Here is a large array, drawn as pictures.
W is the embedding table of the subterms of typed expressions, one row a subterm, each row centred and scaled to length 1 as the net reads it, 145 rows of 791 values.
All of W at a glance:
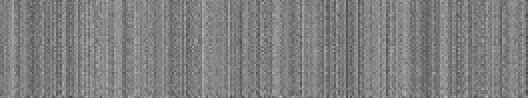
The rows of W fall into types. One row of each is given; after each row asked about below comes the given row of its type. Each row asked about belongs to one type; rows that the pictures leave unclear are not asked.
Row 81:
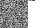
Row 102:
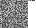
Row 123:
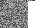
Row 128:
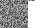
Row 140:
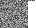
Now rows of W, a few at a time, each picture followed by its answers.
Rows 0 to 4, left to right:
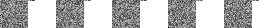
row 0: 102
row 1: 81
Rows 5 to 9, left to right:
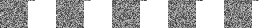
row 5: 140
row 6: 128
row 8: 102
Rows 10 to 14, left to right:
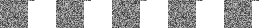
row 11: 140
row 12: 128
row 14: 140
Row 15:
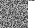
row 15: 128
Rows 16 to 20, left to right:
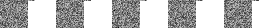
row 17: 140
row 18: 81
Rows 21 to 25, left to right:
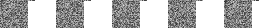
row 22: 140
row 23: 102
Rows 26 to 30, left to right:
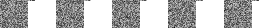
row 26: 102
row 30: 81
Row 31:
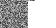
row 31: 102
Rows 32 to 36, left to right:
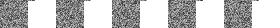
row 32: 123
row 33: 140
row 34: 128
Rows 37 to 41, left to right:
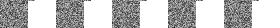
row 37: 128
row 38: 140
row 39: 102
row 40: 140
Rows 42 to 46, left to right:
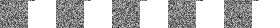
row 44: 140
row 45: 102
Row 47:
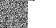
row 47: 81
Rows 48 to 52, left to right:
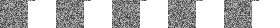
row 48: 81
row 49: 140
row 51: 128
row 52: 140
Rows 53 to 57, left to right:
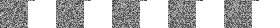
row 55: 123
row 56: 102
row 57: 102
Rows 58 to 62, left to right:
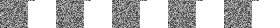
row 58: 140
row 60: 140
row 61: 102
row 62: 140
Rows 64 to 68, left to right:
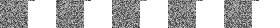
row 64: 102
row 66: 128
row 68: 102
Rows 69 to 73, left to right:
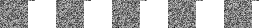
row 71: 81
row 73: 81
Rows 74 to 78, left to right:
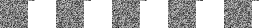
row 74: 128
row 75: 81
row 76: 81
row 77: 123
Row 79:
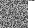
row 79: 128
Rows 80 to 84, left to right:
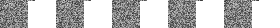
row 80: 81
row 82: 140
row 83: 102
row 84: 123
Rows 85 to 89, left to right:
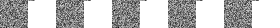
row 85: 128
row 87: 81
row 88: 128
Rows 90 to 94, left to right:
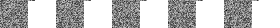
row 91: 81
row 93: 102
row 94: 81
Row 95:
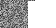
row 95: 123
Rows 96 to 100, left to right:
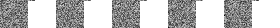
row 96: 123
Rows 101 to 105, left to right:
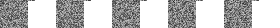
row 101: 123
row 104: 140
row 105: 81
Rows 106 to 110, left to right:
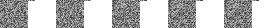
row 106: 140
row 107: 140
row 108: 123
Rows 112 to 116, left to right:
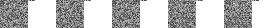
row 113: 140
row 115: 102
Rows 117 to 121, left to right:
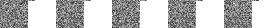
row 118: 102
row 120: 102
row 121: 102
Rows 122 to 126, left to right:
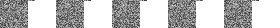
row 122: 81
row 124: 102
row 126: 123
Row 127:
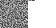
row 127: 128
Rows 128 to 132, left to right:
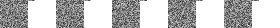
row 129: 128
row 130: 81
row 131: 140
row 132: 102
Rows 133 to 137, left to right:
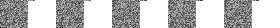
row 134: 81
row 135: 123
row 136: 102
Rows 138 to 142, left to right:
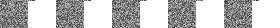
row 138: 102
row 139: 123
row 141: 140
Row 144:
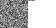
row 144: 128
